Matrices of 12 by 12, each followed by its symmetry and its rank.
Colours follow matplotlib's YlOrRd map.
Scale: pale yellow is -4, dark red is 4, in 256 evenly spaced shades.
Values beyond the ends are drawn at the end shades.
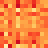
neither, rank two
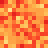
symmetric, full rank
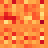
neither, rank two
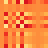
neither, rank one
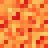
symmetric, full rank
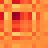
symmetric, rank one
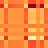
neither, rank one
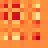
symmetric, rank one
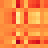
neither, rank one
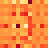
neither, rank two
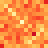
symmetric, full rank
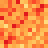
symmetric, full rank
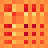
symmetric, rank one
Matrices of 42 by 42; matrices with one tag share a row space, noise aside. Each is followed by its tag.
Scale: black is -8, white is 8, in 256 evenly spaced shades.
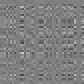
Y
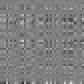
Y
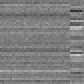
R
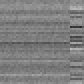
R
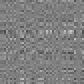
Y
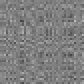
Y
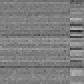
R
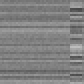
R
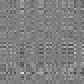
Y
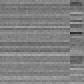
R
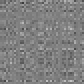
Y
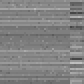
R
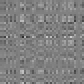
Y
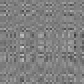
Y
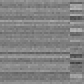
R
